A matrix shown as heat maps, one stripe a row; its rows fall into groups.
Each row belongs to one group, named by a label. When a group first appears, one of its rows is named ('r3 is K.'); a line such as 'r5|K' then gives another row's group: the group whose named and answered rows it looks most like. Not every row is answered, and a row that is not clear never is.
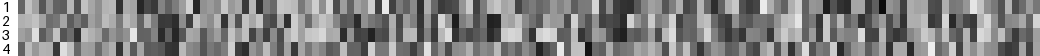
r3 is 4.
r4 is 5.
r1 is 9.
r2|4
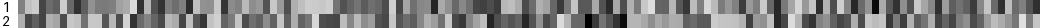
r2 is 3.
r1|4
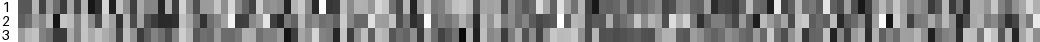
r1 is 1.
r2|5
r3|9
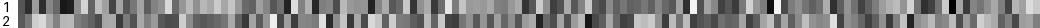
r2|5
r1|1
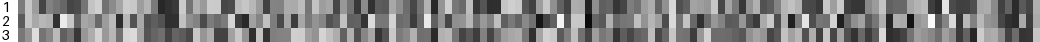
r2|5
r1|4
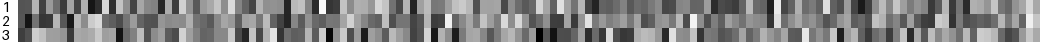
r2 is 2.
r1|1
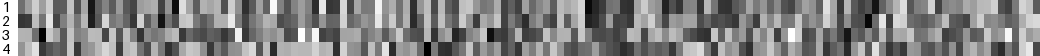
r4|9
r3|3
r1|1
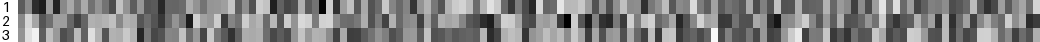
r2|4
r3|4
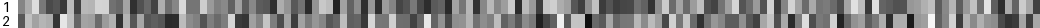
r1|9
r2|5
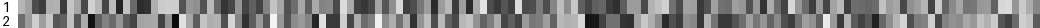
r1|3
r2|1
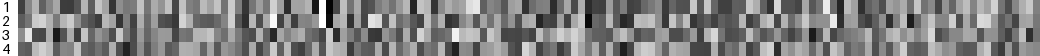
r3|1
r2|5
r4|5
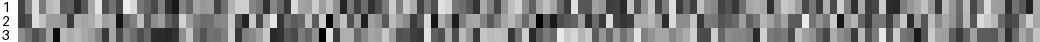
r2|5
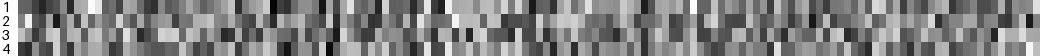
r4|2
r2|1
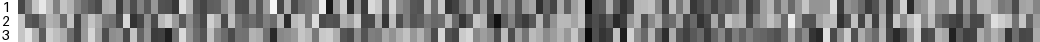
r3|4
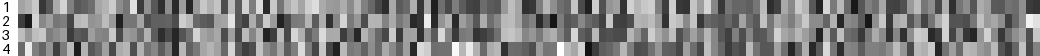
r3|4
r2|5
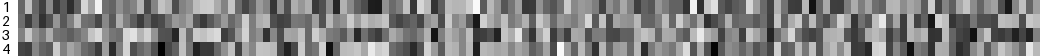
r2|2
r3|4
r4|2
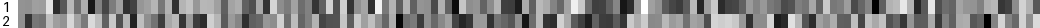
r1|1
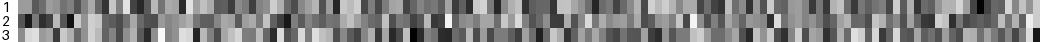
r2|2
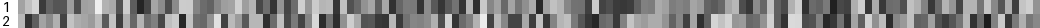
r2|3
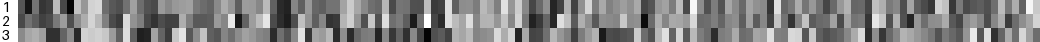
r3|9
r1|2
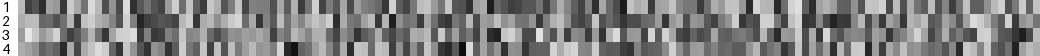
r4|9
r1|3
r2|9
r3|4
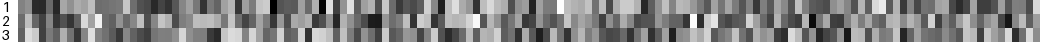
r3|9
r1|2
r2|1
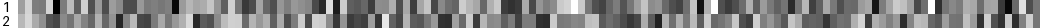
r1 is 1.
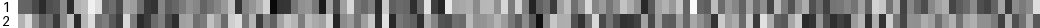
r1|2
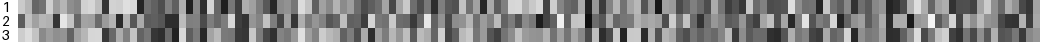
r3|4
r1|4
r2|5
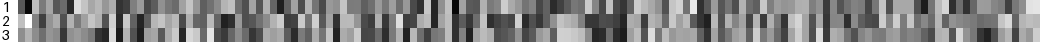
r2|3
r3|3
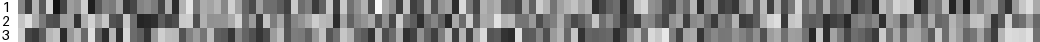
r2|9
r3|3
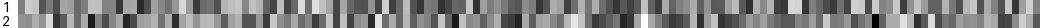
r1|9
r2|1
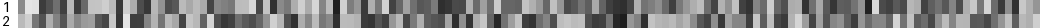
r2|3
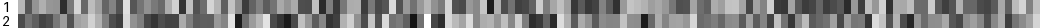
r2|2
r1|3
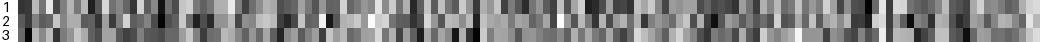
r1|5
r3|5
